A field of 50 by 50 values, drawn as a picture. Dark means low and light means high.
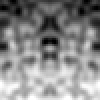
Mirror symmetry: left to right. Grain: blotchy. Stripes: none. Lone odd cells: none. Slope: up to the bottom.
